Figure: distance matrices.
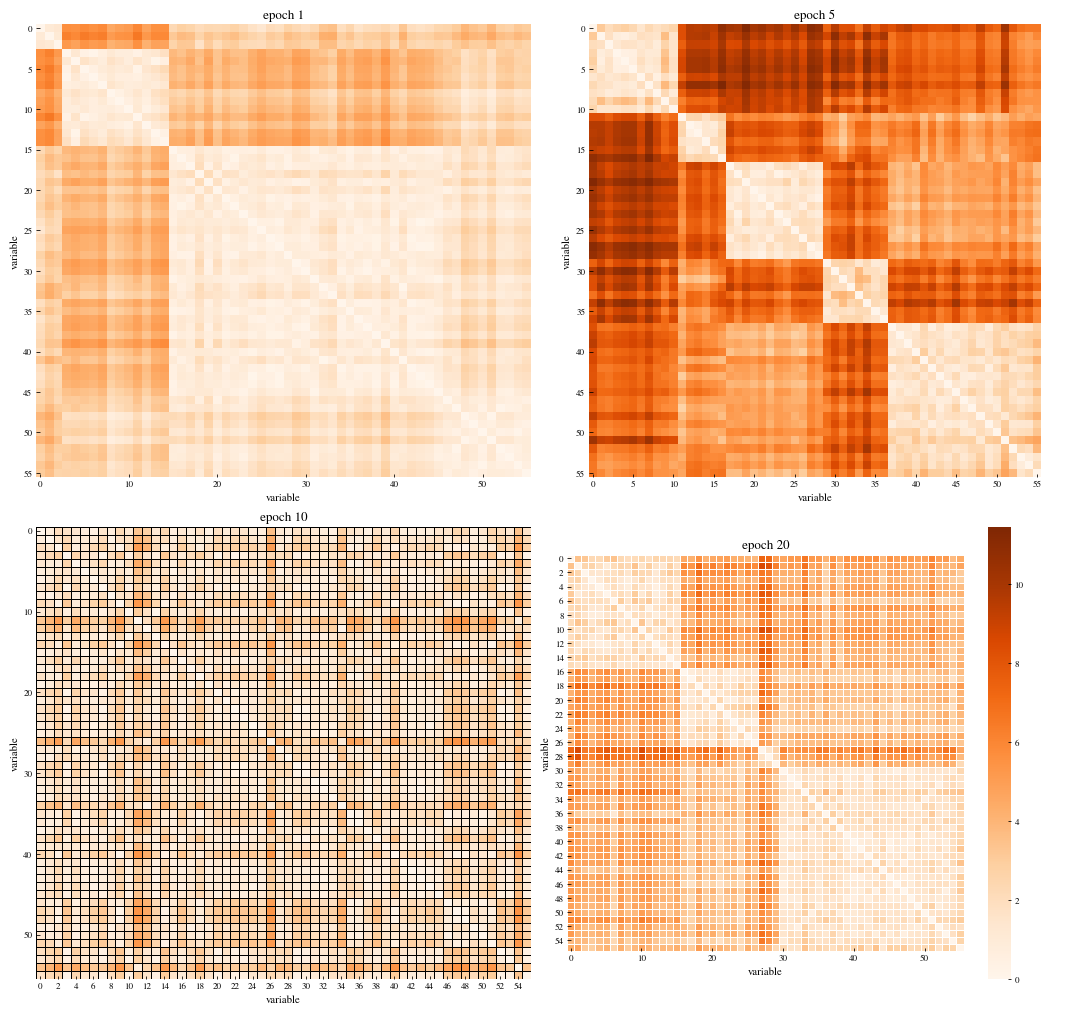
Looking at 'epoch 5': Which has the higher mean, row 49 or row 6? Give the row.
6
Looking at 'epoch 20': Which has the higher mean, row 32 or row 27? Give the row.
27
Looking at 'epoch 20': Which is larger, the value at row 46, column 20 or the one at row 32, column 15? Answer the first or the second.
the second
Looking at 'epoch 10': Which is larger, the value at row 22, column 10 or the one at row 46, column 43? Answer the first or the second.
the second
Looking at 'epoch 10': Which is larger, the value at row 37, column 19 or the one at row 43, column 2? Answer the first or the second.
the second
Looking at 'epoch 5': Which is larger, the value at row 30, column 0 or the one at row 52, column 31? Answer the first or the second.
the first
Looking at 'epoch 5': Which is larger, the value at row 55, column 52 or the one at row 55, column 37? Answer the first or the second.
the first
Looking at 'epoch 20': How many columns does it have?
56
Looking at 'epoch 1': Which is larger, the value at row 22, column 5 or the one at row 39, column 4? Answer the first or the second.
the second
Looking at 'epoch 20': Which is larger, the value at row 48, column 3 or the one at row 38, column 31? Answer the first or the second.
the first
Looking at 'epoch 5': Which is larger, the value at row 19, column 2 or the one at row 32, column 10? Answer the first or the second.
the first
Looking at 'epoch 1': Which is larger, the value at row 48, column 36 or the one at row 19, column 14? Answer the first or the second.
the second
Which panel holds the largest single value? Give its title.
epoch 5
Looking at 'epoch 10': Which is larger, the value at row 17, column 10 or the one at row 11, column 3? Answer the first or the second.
the second
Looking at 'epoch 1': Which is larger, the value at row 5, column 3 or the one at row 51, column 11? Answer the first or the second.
the second
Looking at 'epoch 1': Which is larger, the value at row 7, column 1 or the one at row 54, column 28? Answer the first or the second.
the first
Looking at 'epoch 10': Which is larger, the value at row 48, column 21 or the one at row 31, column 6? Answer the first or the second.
the first
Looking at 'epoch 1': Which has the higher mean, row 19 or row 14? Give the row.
14
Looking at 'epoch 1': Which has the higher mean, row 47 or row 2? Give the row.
2
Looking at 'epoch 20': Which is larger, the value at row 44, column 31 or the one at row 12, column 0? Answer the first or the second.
the second
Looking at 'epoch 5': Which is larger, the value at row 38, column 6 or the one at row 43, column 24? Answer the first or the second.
the first
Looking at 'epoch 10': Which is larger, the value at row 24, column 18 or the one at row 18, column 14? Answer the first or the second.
the first
